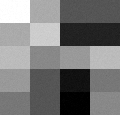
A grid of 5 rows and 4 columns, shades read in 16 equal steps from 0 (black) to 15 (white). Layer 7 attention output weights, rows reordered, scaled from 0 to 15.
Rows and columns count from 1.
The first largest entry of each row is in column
1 2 1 1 4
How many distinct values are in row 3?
3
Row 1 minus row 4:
6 5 4 -2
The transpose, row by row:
15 10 11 9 7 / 10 12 8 5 5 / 5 2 9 1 0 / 5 2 11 7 8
